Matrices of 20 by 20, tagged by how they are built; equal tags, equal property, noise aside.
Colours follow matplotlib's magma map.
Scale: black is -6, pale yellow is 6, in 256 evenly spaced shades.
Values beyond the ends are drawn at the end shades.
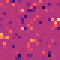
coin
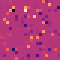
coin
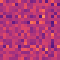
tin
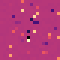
coin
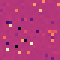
coin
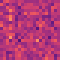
tin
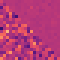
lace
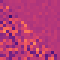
lace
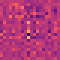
tin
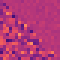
lace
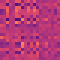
tin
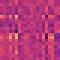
tin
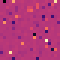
coin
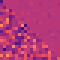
lace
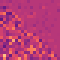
lace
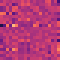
tin
